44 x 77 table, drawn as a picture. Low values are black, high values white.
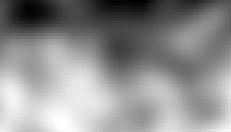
There are no lone odd cells. The field is smooth, with broad soft blobs. The ninth with the lowest average is the top middle. The bottom left is the ninth with the highest average. There is an overall slope up to the bottom.
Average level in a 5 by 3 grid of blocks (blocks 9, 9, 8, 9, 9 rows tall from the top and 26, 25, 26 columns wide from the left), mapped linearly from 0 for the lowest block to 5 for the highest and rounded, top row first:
001 / 212 / 422 / 543 / 544
